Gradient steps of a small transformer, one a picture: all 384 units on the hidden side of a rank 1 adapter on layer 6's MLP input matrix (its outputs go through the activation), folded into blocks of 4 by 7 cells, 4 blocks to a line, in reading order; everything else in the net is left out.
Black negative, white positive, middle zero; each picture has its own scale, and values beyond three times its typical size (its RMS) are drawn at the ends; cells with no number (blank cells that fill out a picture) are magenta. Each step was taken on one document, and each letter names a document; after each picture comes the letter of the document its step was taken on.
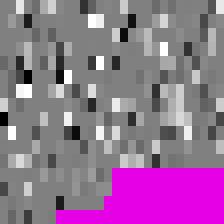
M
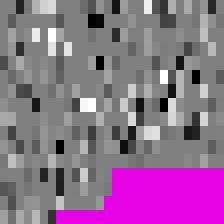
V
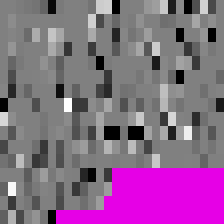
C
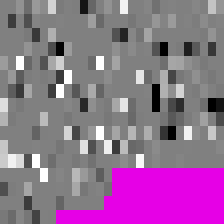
M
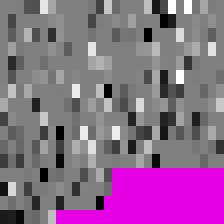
C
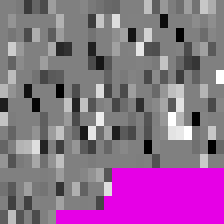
C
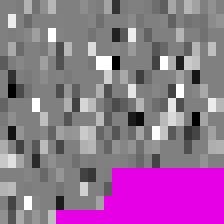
V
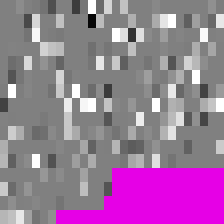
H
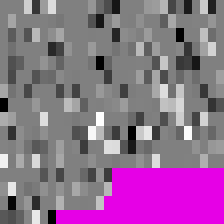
C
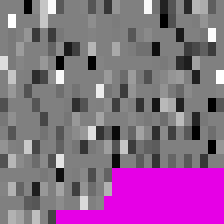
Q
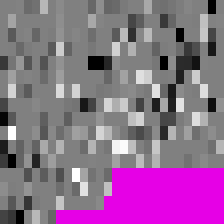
V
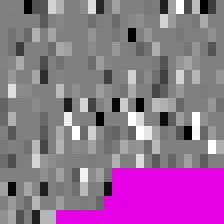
Q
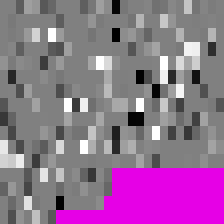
V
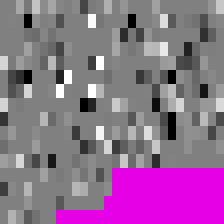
M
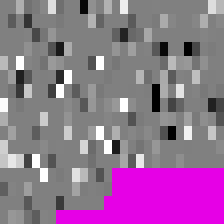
M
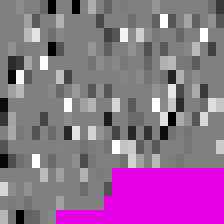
H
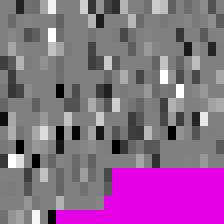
V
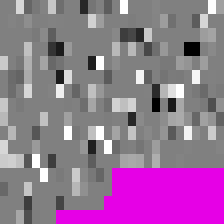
M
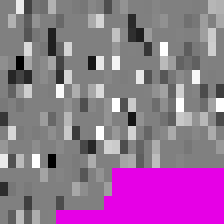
M
